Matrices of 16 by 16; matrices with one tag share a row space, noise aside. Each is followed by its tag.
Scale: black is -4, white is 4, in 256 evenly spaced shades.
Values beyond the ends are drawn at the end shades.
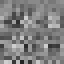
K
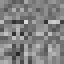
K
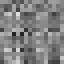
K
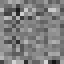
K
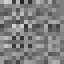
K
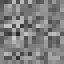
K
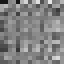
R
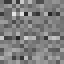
K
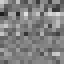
R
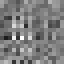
K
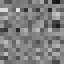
R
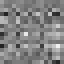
R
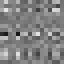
R
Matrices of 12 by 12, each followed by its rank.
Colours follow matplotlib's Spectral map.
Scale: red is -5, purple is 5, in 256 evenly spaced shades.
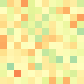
full rank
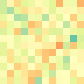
full rank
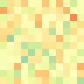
full rank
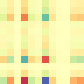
one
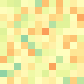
full rank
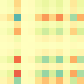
one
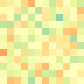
full rank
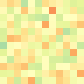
full rank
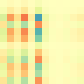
one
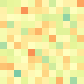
full rank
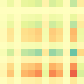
one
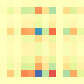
one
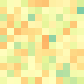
full rank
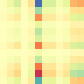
one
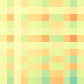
one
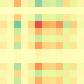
one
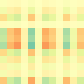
one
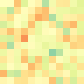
full rank
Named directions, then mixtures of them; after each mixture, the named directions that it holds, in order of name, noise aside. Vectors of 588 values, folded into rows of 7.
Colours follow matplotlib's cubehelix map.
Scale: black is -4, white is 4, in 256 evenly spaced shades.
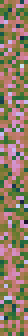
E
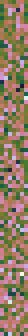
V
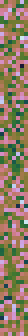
E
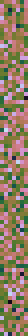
E, V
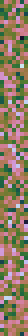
E, V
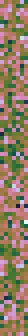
E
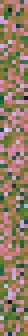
E, V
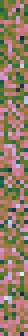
E, V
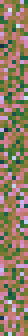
E, V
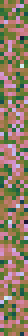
E, V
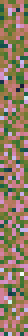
V
